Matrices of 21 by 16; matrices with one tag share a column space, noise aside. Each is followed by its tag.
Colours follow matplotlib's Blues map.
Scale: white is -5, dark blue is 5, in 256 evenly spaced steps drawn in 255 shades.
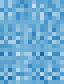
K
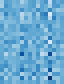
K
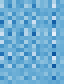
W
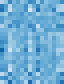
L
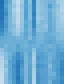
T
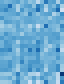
L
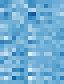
K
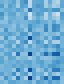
K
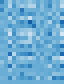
W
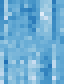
T
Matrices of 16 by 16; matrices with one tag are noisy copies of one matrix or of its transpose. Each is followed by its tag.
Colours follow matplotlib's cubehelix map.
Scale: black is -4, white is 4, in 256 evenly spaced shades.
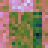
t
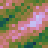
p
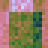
t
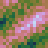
p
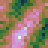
p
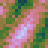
p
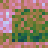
t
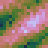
p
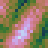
p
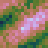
p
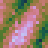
p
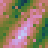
p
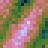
p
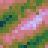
p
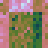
t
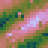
p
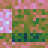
t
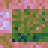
t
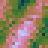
p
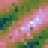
p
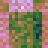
t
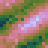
p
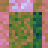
t
